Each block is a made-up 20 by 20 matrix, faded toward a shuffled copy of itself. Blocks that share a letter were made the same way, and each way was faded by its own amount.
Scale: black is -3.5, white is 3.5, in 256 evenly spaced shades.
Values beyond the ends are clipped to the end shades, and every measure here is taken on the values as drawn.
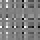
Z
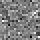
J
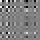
Z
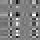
Z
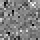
J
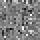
J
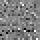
J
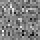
J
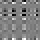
Z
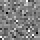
J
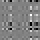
Z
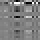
Z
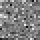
J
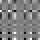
Z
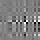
Z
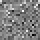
J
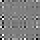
Z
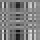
Z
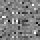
J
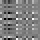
Z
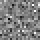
J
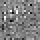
J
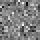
J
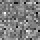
J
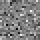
J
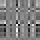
Z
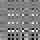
Z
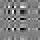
Z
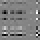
Z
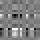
Z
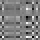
Z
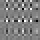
Z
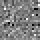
J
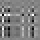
Z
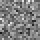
J
